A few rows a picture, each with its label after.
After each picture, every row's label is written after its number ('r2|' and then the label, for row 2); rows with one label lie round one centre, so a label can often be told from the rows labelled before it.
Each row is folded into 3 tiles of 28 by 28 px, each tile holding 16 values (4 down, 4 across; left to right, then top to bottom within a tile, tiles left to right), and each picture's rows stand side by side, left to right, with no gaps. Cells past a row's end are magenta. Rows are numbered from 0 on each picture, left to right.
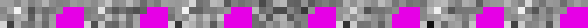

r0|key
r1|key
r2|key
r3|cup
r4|key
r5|key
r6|key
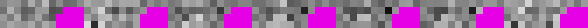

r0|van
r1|key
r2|cup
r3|cup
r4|cup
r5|cup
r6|key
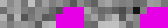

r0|van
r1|cup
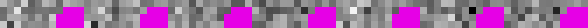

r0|key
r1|key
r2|van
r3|cup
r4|key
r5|cup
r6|cup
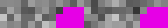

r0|van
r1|cup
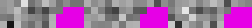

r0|key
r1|van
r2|key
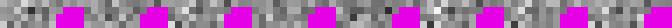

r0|key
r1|van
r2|key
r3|van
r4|cup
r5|key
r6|key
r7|key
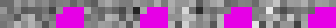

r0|cup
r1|cup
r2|key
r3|key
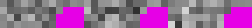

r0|cup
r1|cup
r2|key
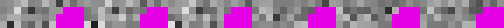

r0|key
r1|key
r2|key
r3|van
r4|cup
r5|van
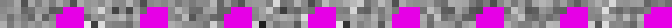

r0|van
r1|key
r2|van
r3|key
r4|key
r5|van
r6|van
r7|key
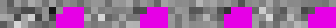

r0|cup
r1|van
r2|van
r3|van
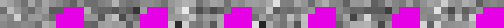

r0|van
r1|cup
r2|key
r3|key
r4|cup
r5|key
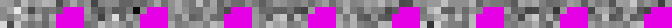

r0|key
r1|cup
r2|van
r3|cup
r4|van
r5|key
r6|cup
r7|van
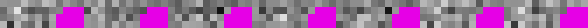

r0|key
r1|van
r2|cup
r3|cup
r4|cup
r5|key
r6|key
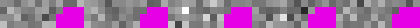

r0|van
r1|van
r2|key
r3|cup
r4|van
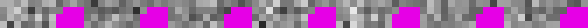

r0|key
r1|cup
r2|van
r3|key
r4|key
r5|van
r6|van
